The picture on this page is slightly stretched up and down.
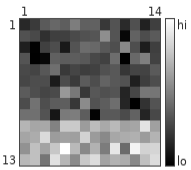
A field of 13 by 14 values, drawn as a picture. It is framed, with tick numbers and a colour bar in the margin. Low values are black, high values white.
The top left is the ninth with the lowest average. A horizontal seam about 70% of the way down splits the table, and the bottom part is higher. On average the colour sits 40% of the way up the scale.
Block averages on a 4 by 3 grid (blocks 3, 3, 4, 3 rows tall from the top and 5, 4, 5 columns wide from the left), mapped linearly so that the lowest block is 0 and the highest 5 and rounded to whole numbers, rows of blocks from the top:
0 1 0 / 0 1 1 / 2 2 2 / 5 4 5
